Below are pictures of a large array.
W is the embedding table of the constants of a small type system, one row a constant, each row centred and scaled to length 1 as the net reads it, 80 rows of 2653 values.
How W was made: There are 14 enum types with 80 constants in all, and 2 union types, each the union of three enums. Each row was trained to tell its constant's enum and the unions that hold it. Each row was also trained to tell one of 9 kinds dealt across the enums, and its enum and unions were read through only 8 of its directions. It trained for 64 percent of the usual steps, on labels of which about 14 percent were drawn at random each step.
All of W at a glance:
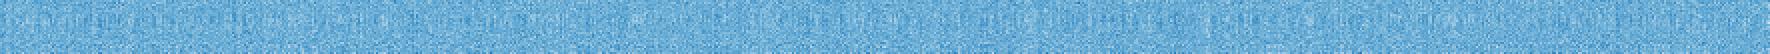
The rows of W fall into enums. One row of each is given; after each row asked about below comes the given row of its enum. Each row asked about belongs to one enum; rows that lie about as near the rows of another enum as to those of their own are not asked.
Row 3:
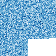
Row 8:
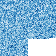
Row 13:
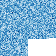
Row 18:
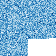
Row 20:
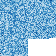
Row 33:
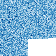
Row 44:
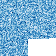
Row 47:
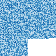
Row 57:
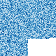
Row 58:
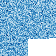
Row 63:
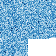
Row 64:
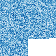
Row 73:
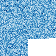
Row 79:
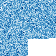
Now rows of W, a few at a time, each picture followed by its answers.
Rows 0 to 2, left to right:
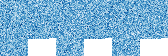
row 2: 20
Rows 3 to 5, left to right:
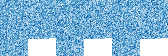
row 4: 58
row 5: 33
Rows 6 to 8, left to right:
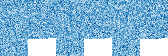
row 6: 47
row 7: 20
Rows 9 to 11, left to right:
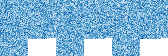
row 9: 47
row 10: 20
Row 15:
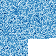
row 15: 8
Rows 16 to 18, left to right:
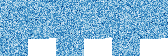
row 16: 64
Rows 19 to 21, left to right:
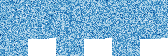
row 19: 8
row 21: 73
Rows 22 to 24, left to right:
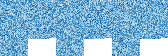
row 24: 73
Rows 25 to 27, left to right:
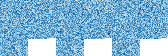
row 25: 13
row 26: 13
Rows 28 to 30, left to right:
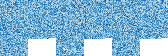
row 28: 33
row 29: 73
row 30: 58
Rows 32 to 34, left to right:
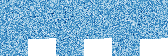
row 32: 58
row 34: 73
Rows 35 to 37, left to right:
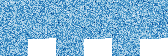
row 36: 58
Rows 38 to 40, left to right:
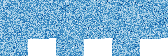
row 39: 58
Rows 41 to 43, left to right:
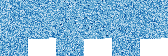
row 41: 64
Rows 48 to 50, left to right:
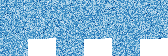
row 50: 44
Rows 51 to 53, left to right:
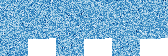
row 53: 47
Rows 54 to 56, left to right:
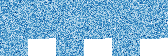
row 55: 73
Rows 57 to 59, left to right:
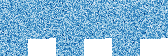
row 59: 64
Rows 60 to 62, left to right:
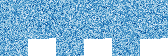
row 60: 8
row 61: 79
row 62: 20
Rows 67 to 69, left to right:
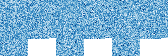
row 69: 8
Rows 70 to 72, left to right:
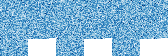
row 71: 79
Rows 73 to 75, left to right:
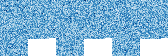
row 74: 8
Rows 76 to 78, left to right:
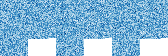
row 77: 47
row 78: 47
